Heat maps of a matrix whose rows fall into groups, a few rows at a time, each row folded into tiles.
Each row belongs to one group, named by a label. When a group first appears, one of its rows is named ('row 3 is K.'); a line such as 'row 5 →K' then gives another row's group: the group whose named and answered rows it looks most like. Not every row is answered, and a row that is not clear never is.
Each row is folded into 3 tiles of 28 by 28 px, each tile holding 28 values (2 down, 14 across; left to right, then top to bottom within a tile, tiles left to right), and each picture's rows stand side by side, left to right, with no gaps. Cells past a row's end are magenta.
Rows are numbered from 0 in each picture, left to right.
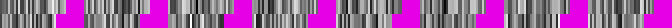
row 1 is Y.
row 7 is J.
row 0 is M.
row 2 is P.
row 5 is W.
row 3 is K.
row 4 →K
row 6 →W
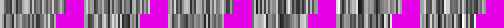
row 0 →K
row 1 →Y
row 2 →W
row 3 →J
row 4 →W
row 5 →K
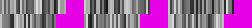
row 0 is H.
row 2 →J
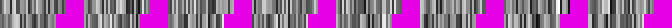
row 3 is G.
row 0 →H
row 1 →H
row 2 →M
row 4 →J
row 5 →K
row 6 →J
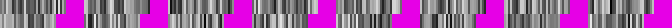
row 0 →J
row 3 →Y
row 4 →Y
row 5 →G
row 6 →W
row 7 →W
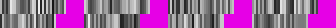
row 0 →G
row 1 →P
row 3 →W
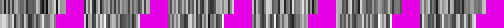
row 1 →H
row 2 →M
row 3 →P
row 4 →K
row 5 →M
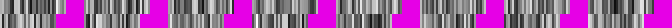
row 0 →Y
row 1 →Y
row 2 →K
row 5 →P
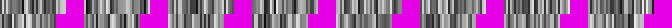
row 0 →Y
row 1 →P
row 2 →J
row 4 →W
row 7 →J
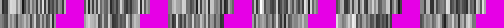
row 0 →G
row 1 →J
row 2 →G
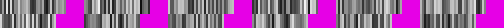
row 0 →Y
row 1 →G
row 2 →G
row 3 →J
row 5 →W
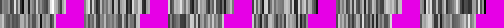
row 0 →M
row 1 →M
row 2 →G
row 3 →H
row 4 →M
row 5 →J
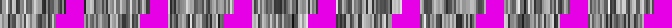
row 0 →H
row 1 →H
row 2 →P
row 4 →Y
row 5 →P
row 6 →K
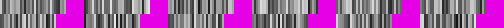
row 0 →G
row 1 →M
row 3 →G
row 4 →H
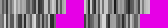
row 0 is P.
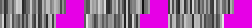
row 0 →W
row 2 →H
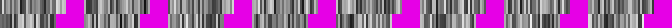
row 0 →Y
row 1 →P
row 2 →Y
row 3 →W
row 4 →G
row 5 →K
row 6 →H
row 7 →K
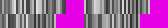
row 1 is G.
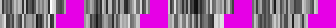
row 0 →P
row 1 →M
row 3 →M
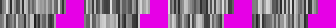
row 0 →H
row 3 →G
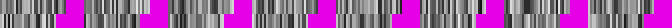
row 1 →M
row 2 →M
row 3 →K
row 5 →M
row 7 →P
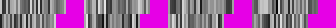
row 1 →W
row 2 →P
